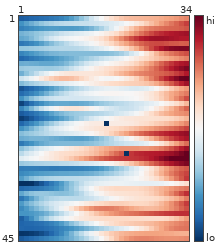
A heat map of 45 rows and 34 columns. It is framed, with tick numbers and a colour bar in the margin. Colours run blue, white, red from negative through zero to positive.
There are two isolated cells, each far lower than the cells round it. Values rise toward the right. The grain runs across in streaks. The ninth with the lowest average is the bottom left.
